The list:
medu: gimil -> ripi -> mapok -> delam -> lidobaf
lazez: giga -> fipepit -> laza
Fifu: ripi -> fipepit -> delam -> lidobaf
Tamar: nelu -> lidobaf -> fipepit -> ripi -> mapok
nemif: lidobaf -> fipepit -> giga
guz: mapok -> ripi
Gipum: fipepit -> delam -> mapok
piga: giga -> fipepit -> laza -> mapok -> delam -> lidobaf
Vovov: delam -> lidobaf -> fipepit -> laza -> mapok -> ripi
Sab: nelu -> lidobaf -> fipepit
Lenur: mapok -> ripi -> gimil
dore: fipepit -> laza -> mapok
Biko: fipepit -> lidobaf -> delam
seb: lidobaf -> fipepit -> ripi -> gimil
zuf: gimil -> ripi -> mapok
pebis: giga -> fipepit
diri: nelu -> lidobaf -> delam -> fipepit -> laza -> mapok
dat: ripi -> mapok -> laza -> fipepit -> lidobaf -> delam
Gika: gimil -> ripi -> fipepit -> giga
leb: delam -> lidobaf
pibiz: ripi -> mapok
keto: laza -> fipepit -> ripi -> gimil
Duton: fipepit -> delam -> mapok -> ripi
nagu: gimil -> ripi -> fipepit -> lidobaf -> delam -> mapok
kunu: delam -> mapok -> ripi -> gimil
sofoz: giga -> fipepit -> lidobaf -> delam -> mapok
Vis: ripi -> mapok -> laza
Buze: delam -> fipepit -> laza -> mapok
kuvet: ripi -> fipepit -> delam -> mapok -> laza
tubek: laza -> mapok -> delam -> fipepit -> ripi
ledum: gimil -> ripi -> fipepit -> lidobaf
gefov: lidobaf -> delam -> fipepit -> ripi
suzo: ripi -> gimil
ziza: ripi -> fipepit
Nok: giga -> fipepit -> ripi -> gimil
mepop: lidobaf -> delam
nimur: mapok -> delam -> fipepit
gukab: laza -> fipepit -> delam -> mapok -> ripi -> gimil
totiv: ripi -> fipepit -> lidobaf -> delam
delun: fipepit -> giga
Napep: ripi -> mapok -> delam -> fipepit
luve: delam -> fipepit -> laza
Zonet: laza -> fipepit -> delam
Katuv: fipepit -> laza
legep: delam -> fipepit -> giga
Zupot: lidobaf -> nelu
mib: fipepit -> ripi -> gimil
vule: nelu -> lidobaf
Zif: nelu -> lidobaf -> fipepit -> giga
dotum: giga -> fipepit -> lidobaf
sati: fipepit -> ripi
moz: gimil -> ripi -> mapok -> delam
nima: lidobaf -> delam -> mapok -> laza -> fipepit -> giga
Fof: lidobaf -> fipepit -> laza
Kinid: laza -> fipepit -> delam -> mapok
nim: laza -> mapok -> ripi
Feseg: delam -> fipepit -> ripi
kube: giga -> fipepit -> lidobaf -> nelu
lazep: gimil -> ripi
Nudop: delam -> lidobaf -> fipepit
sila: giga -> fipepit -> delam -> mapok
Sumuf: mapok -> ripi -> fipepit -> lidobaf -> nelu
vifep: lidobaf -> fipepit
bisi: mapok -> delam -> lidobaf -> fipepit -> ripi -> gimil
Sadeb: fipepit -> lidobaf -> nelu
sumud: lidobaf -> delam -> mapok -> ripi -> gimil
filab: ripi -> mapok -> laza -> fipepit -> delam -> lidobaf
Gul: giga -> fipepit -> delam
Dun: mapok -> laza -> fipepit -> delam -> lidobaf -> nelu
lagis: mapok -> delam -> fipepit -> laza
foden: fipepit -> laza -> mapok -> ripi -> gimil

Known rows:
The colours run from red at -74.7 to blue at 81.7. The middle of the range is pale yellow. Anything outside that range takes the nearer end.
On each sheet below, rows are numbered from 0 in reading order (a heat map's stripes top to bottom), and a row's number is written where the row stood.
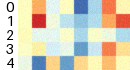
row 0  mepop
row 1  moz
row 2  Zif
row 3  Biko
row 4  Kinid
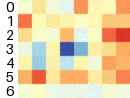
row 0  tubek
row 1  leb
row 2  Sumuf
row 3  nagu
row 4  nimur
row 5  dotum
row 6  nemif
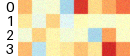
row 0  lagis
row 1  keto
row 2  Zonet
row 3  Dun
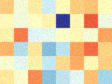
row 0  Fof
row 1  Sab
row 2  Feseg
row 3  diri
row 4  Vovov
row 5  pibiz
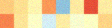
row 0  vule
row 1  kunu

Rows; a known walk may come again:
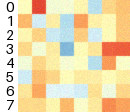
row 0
Gul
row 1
gukab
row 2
legep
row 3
Buze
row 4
Zonet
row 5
nim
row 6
gefov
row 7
kube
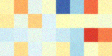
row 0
mepop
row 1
keto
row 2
dat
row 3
delun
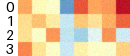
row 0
kuvet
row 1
Vis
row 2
ziza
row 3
kunu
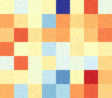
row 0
Sab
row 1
luve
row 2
dotum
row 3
sumud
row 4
sati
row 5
Nudop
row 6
diri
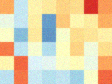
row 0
Dun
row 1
sila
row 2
sofoz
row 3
bisi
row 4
Feseg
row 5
Gika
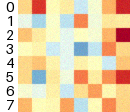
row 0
ledum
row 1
nima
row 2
medu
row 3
Biko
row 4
Nok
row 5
filab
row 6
Vovov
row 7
Sadeb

